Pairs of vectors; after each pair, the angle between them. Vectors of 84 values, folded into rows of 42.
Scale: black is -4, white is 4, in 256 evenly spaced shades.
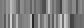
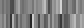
nearly opposite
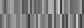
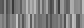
partly opposed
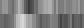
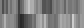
nearly opposite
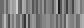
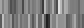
partly opposed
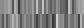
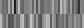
partly opposed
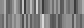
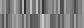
nearly parallel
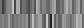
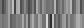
nearly parallel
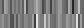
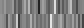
orthogonal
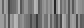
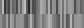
orthogonal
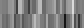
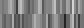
nearly parallel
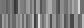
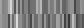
orthogonal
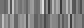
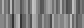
partly opposed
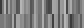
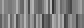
partly opposed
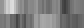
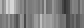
nearly parallel
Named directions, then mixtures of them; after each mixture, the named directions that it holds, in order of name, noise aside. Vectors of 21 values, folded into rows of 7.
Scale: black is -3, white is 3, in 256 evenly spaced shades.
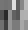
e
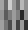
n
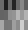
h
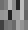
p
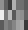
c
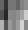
e, h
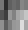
e, h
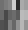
e, p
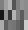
c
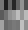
h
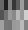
h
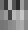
h, p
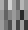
n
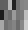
c, h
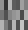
h, n
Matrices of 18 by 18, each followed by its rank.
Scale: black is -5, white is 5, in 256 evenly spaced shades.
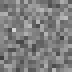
full rank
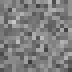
full rank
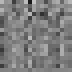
three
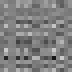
two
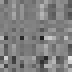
two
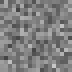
full rank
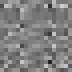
three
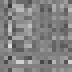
two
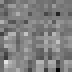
three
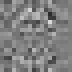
three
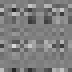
two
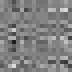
two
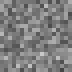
full rank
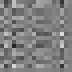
two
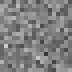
full rank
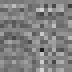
three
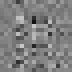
three
